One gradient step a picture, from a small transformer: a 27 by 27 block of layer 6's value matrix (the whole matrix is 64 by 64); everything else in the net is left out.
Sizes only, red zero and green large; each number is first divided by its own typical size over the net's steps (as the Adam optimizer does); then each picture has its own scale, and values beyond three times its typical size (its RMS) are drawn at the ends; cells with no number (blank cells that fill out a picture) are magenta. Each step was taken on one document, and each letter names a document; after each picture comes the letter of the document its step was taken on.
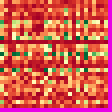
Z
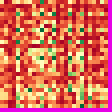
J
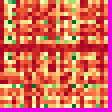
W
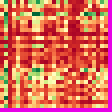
J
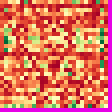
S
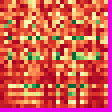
W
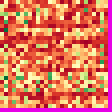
J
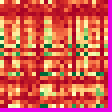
Z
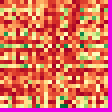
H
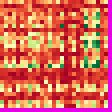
H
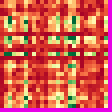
W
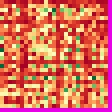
J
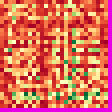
W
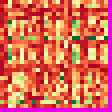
W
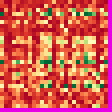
Z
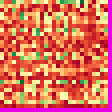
S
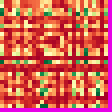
Z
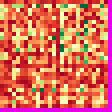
J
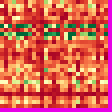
H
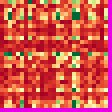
W
